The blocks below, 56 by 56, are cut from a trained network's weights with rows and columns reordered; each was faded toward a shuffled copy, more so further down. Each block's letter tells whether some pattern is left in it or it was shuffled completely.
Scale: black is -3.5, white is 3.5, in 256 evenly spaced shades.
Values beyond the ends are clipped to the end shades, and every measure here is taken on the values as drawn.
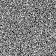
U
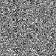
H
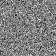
U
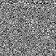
H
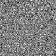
H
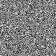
U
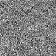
H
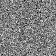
U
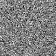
H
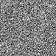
H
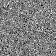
U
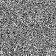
H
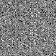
H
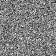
U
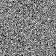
U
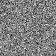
U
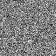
U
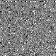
H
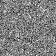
U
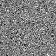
H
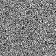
H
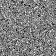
U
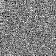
H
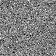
U
